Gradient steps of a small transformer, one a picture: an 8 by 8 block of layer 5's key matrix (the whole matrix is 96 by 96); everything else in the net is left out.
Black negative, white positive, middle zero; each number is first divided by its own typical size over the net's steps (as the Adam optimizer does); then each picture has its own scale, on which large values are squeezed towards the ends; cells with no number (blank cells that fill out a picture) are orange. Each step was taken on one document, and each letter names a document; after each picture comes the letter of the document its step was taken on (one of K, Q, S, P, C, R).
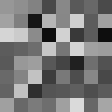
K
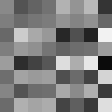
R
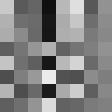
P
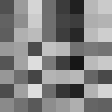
P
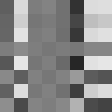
P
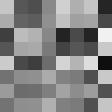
R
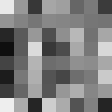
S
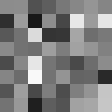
K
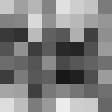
S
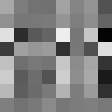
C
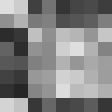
S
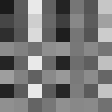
P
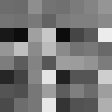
C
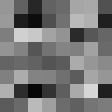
K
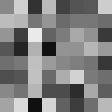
S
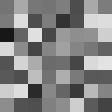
K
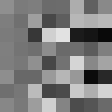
K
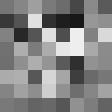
K
